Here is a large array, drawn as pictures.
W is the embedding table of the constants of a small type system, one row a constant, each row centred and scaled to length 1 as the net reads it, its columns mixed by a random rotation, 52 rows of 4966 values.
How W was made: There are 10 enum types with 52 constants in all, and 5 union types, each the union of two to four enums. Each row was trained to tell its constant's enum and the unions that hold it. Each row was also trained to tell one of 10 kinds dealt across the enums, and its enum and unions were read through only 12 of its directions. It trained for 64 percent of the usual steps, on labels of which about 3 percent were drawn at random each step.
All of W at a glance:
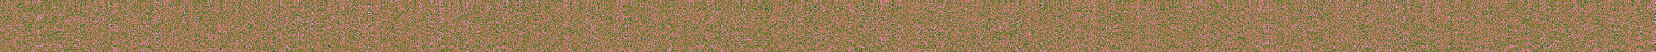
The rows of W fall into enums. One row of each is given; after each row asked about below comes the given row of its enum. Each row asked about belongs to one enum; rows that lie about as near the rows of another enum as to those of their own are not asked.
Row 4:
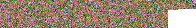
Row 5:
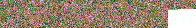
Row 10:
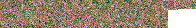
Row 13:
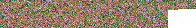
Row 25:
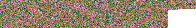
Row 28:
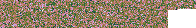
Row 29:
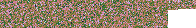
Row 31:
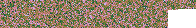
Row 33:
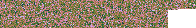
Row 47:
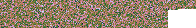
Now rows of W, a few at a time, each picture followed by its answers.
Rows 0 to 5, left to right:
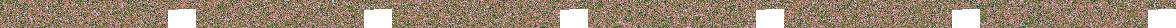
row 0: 13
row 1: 13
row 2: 4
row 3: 31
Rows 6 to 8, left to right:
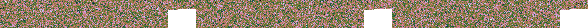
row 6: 47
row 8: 5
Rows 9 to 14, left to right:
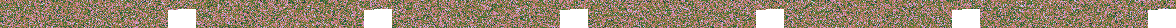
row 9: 5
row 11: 29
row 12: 47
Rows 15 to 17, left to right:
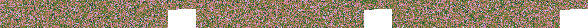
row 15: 25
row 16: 13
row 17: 33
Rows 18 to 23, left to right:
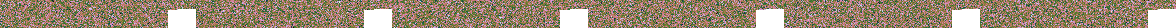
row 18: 4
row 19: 33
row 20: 33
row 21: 5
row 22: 5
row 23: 33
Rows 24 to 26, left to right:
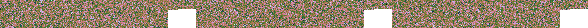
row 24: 47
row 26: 31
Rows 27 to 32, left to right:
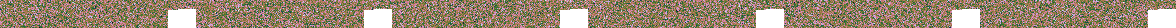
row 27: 25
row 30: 47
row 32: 13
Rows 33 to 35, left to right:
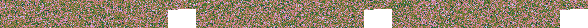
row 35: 5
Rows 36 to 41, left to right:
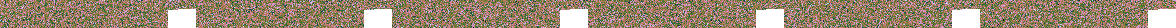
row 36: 29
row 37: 13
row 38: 31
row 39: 13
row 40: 5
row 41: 29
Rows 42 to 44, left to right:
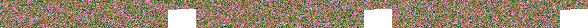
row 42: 13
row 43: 25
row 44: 25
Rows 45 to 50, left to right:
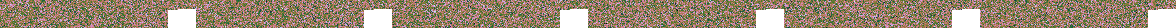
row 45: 33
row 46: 33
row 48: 4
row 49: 25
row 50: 25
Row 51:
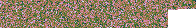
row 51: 31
